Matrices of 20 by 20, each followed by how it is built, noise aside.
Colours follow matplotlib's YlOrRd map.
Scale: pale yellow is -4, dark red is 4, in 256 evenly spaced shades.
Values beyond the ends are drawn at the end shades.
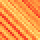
Toeplitz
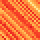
Toeplitz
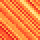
Toeplitz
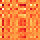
low rank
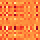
low rank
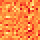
low rank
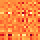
low rank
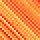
Toeplitz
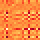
low rank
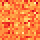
low rank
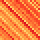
Toeplitz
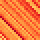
Toeplitz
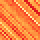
Toeplitz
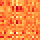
low rank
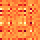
low rank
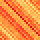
Toeplitz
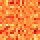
low rank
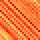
Toeplitz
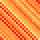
Toeplitz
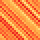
Toeplitz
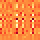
low rank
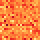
low rank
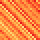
Toeplitz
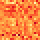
low rank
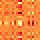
low rank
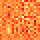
low rank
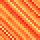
Toeplitz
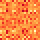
low rank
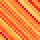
Toeplitz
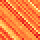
Toeplitz
